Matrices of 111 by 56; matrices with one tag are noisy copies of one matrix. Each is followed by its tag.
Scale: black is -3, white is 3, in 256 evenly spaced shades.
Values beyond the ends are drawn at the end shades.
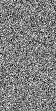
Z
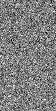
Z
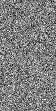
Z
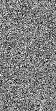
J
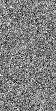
J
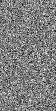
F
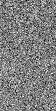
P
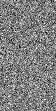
Z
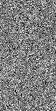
P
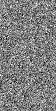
J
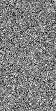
Z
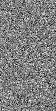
F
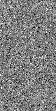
J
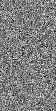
F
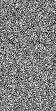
Z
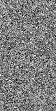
J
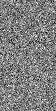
Z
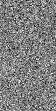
P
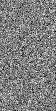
F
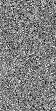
P
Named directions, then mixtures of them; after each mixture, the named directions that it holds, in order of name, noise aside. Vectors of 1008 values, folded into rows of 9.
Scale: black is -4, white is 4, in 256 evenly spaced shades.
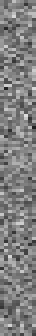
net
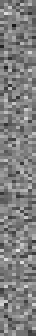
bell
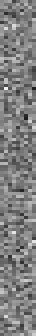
bell, net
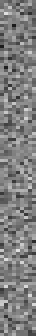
bell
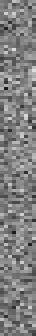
bell, net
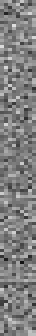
bell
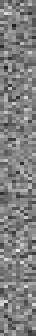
bell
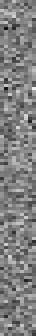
bell, net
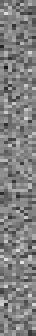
bell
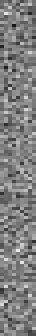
bell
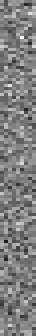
bell, net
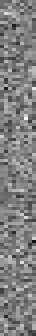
bell, net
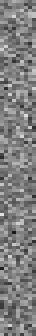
net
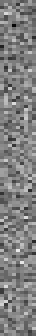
bell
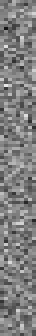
net
